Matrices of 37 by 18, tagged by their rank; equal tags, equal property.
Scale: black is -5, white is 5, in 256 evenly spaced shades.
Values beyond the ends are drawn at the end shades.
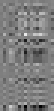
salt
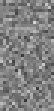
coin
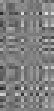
salt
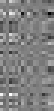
salt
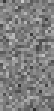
coin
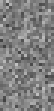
coin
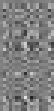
salt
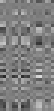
salt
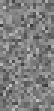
coin
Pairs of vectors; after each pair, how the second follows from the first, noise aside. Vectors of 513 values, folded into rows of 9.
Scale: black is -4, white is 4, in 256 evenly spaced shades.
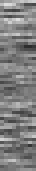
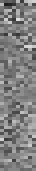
sign-scrambled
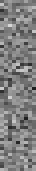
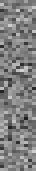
copied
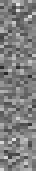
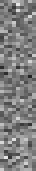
copied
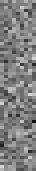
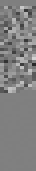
partly zeroed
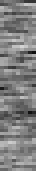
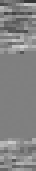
partly zeroed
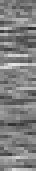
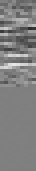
partly zeroed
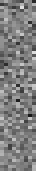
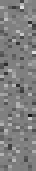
partly zeroed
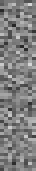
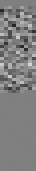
partly zeroed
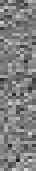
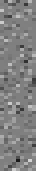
partly zeroed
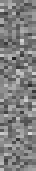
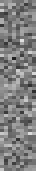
copied
